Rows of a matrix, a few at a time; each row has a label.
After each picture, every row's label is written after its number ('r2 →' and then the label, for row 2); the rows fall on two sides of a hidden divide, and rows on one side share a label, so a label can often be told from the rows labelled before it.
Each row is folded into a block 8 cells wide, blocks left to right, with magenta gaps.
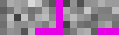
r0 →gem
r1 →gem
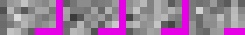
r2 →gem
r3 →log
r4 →gem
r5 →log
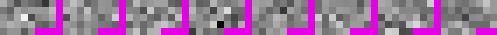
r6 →gem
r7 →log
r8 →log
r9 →gem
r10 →log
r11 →log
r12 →gem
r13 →log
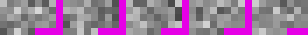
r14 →gem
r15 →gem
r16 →gem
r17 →log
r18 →log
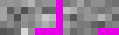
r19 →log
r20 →log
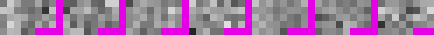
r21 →gem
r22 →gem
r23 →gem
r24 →gem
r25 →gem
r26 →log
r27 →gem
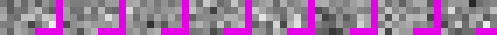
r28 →log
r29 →log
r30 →log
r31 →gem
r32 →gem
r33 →log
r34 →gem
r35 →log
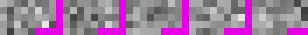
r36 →log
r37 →log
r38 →gem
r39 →log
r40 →gem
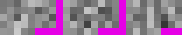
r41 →gem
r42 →log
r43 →log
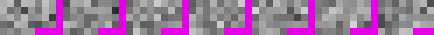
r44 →gem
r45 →log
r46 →gem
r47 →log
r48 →gem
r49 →gem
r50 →log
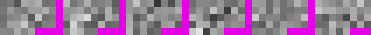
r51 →gem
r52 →gem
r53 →log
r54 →log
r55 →log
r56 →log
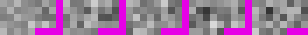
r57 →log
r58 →gem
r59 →gem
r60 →log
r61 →log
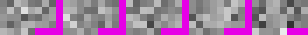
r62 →log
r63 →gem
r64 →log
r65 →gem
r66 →log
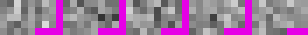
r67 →gem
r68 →gem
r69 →gem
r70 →gem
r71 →gem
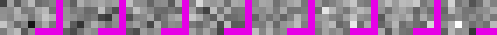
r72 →gem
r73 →log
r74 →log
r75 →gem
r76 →log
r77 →gem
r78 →gem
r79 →gem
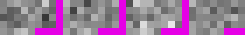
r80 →log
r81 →log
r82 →log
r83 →log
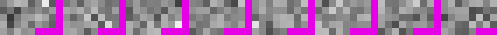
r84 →log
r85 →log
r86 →log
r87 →gem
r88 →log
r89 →log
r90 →gem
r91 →log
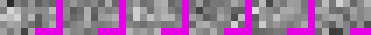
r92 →gem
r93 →log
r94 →gem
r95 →log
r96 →gem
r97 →gem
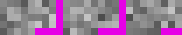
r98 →gem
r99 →gem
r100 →gem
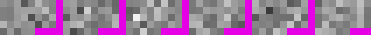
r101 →log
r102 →log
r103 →gem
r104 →gem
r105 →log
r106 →gem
